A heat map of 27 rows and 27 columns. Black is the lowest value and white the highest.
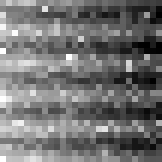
The ninth with the lowest average is the top right. The field climbs toward the left. Horizontal stripes repeat 5 times down the table.
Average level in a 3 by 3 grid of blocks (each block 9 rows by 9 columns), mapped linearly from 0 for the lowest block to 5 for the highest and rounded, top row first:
420
531
531
